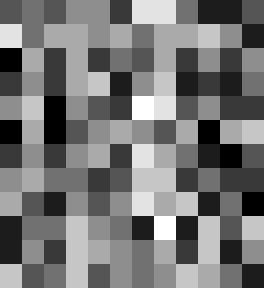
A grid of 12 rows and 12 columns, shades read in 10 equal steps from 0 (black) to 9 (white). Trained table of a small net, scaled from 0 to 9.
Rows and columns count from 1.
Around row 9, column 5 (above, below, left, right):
2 5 5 5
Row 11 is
1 5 2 7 6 5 4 6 2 7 1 5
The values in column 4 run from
3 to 7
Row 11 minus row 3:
1 -1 0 1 4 1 1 0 0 2 -1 0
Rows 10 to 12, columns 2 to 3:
4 4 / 5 2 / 3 4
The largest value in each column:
8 7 6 7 7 6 9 9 7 7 6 7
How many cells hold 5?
24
